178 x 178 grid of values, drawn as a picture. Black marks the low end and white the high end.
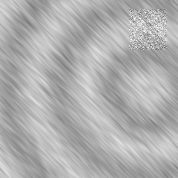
Slope: none. Rings: centred on the middle right. Odd patch: rougher, in the top right. Average level on the scale: 70%. Odd rows or columns: none. Roughest part: top right.
